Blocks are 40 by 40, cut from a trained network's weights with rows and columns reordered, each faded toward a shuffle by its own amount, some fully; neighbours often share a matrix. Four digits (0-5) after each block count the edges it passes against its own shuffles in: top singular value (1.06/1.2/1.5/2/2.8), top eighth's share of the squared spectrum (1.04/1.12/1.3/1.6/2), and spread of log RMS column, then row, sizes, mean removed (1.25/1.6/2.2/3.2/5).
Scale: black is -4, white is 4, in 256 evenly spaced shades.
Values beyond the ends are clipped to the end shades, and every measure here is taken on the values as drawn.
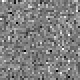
0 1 0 0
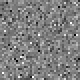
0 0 0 0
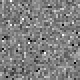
0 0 0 0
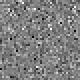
0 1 0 0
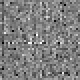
2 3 0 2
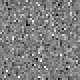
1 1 0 0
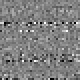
3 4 0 3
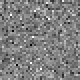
0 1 0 0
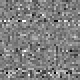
2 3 0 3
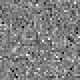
0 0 0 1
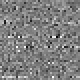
2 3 0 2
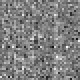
2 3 0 2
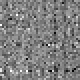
2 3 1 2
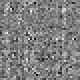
2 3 0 2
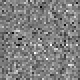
2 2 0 1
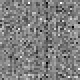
2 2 1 1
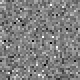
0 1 0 0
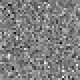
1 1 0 0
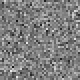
1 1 0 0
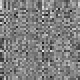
4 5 3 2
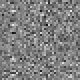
3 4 2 1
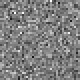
2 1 0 0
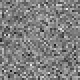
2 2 0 0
